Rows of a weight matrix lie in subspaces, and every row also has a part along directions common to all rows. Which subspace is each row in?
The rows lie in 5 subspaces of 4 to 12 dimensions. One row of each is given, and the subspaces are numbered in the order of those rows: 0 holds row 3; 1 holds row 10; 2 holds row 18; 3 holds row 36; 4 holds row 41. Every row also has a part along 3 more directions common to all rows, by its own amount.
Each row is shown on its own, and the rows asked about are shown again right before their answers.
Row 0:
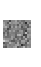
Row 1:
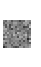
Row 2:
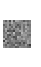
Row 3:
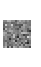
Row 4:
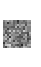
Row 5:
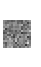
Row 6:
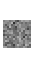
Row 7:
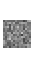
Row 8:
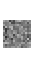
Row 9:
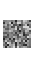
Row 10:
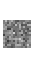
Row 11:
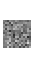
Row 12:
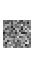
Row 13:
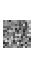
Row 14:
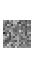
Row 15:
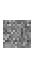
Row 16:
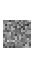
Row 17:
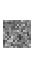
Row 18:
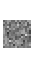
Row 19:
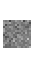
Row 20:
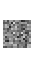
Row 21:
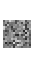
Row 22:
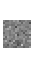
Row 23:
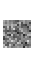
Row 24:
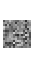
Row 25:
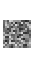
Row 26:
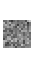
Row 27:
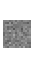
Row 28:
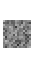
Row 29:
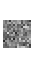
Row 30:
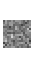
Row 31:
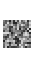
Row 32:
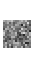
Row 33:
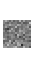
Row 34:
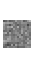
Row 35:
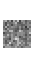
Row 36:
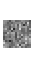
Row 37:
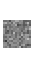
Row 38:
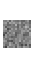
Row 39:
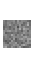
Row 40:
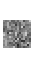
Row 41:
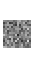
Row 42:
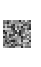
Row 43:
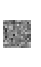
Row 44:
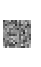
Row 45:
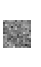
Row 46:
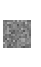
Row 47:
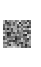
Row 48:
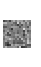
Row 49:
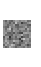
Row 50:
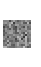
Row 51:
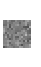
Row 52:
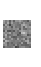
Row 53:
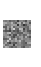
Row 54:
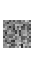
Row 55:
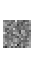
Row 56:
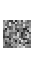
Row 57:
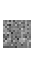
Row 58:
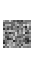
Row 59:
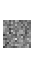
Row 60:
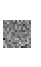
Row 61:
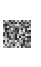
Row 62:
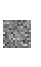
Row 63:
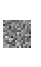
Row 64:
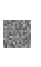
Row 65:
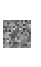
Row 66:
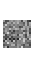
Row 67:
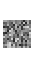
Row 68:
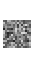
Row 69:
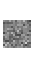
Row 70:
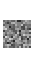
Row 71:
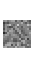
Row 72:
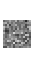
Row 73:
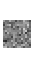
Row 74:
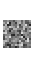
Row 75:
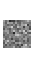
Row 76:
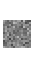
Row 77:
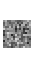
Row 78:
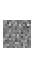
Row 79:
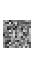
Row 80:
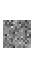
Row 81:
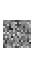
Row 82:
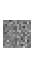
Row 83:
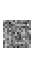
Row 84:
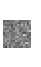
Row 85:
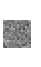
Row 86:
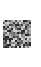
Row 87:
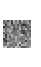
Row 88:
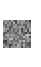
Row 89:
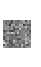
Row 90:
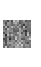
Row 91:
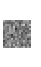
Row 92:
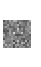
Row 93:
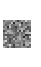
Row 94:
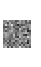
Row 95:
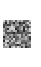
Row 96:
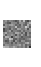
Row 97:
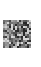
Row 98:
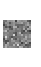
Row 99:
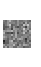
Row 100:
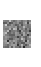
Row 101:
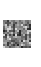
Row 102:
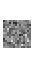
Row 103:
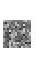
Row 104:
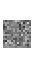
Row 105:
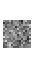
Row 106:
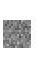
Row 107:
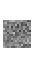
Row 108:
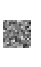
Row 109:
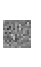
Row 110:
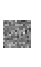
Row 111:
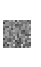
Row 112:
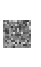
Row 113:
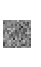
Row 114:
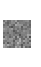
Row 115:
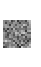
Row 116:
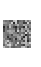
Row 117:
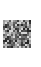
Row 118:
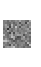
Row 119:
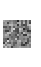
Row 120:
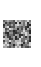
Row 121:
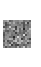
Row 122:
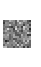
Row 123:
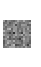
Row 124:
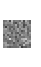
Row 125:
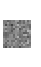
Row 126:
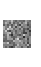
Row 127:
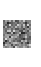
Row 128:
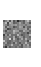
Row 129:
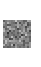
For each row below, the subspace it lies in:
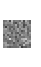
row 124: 4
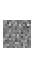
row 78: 4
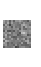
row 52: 4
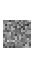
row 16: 3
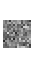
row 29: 4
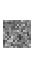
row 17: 4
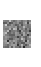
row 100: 1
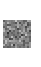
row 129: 2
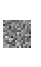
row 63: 2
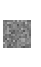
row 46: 4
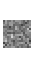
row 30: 3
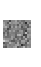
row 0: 3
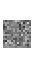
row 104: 1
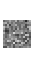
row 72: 1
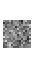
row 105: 2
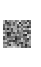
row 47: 3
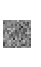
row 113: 3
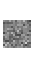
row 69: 3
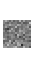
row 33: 2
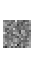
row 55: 1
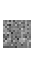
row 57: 4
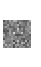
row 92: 1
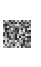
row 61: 2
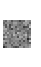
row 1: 2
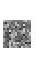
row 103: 0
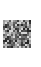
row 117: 0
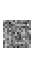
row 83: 4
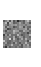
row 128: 4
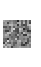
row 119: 0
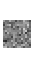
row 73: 3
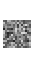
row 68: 3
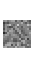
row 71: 1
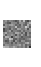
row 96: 2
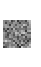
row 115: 3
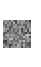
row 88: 1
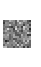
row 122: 3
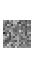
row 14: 4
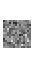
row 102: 4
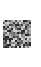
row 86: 2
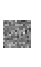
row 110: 4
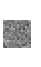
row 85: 3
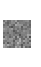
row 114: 2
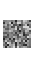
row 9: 4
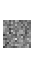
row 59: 4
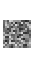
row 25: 1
